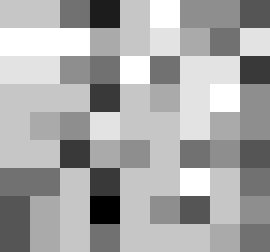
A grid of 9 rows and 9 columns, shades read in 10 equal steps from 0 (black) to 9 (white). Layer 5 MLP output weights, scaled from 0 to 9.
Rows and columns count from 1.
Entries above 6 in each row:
4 6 5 6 5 3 5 3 4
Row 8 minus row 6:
-4 -1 5 -6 2 -2 -1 2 2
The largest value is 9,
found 7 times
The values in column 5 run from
5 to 9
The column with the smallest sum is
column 4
